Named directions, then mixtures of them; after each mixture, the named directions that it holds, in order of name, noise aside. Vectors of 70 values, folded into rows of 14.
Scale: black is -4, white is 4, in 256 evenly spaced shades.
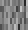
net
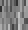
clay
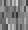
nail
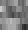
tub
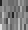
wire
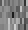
net, tub, wire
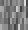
net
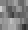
tub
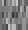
nail, net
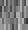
clay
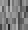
clay, nail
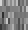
nail, wire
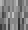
clay, wire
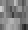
tub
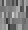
nail, net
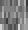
net, tub, wire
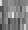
tub, wire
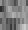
tub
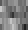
tub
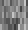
net, tub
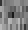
tub, wire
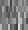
clay, nail, net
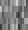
clay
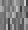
clay, net, wire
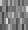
clay, nail, wire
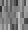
clay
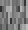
net, tub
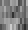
net, tub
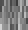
clay, wire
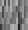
clay, net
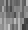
clay, tub
